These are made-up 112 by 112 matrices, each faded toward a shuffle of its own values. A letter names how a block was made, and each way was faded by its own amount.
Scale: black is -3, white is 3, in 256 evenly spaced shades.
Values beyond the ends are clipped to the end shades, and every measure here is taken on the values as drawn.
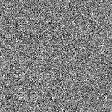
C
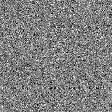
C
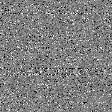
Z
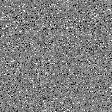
Z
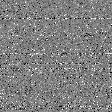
Z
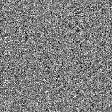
C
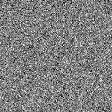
C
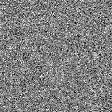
C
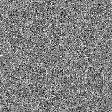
C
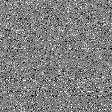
Z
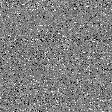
Z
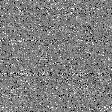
Z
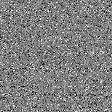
Z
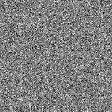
C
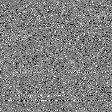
Z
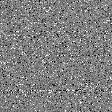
Z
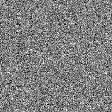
C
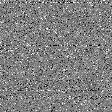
Z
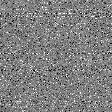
Z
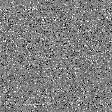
Z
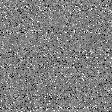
Z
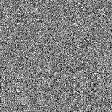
C
